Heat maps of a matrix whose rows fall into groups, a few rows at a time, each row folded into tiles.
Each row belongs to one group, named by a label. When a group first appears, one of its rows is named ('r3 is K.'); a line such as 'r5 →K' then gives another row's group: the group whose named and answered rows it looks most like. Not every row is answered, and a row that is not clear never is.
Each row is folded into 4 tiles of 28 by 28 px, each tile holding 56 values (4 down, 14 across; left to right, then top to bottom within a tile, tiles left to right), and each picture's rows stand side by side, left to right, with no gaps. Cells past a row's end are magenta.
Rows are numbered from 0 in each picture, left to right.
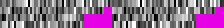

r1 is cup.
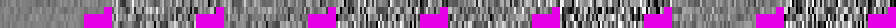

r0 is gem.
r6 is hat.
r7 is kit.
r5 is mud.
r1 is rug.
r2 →rug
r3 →kit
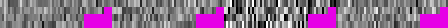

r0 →rug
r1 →cup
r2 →kit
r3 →gem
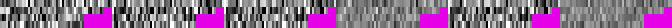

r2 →mud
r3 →gem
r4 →mud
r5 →hat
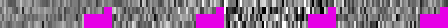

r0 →rug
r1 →cup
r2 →mud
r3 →kit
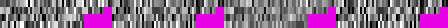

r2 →cup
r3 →kit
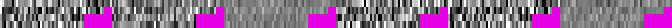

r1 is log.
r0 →mud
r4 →mud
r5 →gem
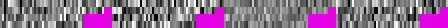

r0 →log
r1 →cup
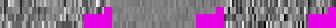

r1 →hat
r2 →kit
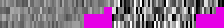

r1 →kit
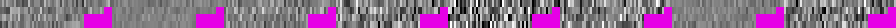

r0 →hat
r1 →gem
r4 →kit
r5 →log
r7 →mud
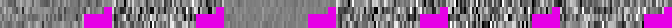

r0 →rug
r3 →mud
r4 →kit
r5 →log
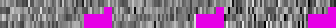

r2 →kit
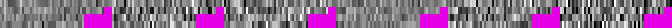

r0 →rug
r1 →mud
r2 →log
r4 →cup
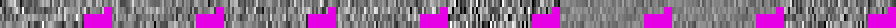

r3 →gem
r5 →hat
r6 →hat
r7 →kit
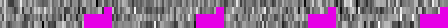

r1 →log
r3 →log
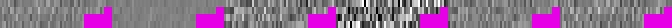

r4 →hat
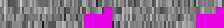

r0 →rug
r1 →hat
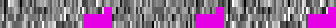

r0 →log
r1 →kit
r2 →log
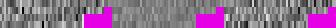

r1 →hat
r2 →hat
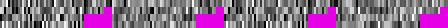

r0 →kit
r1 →mud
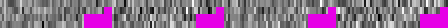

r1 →mud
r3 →cup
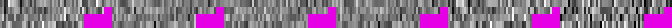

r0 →log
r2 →hat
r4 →log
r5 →kit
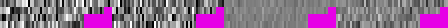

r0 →cup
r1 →kit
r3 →hat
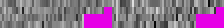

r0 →rug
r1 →rug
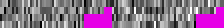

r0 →kit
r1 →log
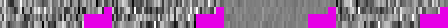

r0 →rug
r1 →log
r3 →log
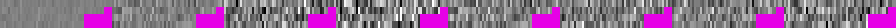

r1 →hat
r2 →mud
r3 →log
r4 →hat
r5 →cup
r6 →gem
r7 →rug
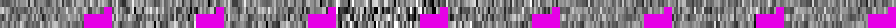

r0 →cup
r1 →rug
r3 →mud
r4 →cup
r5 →hat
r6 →log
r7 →hat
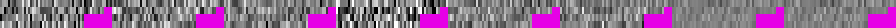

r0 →kit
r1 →cup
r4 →hat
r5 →log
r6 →gem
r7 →gem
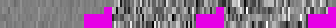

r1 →kit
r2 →log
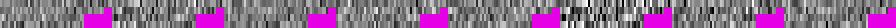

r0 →hat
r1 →cup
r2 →rug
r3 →gem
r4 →cup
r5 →cup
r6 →mud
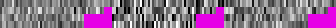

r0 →gem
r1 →kit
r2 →cup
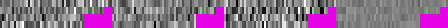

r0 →cup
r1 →rug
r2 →mud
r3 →hat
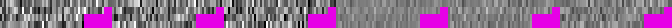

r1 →cup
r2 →kit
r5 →cup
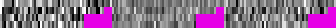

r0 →mud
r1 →log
